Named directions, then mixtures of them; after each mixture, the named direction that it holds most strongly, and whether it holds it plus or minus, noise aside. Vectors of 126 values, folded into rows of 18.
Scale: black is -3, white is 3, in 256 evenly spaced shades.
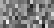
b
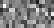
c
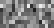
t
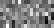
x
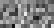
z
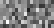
b, plus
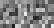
z, plus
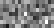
z, plus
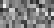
c, plus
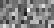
z, minus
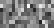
t, plus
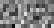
z, plus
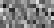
c, minus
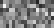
c, plus
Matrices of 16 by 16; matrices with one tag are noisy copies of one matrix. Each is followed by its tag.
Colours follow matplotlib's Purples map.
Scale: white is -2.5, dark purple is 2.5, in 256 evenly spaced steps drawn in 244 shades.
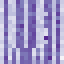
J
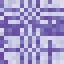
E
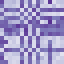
E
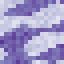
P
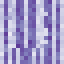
J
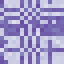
E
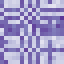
E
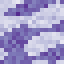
P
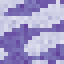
P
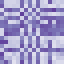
E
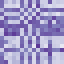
E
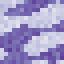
P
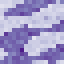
P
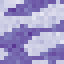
P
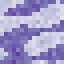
P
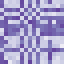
E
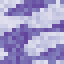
P
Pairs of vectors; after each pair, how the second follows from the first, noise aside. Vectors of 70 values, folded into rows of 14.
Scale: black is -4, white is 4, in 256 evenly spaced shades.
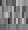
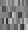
shuffled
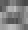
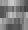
wrapped around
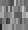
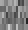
shuffled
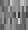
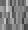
shuffled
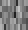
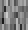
wrapped around
